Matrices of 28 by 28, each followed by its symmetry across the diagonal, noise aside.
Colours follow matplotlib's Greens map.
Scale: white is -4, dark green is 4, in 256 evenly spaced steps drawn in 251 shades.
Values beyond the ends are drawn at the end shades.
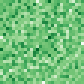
symmetric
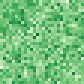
symmetric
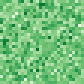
symmetric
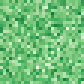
neither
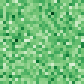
neither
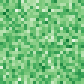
neither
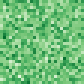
neither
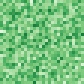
symmetric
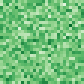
neither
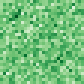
symmetric
